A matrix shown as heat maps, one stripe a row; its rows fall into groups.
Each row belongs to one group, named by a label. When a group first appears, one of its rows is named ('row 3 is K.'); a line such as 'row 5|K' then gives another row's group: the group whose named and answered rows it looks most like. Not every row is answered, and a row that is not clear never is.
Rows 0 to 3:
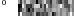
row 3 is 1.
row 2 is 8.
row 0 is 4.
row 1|8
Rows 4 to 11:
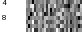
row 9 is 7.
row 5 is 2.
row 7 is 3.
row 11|7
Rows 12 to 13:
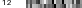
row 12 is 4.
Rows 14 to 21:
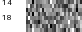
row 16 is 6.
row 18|1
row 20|3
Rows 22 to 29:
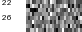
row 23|4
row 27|3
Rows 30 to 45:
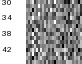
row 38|7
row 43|7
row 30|2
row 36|6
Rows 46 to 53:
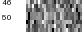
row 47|7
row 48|6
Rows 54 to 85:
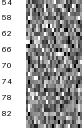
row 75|6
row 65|4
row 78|7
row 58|1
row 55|6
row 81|1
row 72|1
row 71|2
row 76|1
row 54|2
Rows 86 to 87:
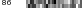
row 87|4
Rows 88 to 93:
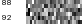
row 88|3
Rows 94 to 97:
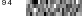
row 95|2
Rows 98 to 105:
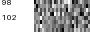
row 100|8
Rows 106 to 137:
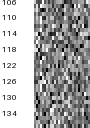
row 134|7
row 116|1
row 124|7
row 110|7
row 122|3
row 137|7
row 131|3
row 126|4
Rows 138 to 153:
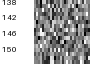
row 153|6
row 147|3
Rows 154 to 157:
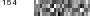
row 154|1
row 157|3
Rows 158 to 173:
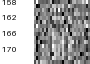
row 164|1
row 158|1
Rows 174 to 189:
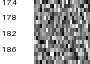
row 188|2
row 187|6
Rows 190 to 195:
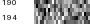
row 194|2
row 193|7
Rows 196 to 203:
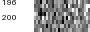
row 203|3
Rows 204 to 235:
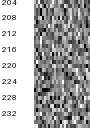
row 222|8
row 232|7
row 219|1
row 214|7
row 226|8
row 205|7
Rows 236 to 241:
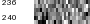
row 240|8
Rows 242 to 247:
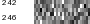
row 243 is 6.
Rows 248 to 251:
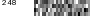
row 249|1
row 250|4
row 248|8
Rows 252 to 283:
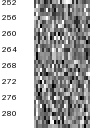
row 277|1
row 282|6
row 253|1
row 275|3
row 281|7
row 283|6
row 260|3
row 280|1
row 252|6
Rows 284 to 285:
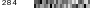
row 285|6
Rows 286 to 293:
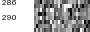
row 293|6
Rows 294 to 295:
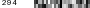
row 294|4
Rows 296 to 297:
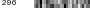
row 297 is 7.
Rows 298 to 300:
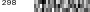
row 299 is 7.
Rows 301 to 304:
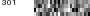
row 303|6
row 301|3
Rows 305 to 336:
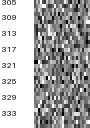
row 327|6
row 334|2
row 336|2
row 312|4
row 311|4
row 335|8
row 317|3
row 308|3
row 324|4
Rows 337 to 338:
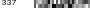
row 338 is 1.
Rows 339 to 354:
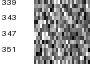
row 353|6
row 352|4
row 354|6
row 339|6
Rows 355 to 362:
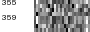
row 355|1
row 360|1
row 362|8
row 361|4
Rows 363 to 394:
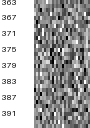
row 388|4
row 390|2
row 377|3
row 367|3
